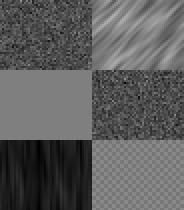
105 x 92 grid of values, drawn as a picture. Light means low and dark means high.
It is made of 3 by 2 panels. Panel 1,1: high, fine-grained. Panel 1,2: middling, slanting up to the right. Panel 2,1: middling, flat. Panel 2,2: high, fine-grained. Panel 3,1: very high, streaked downward, faint in contrast. Panel 3,2: middling, checkered, faint in contrast.
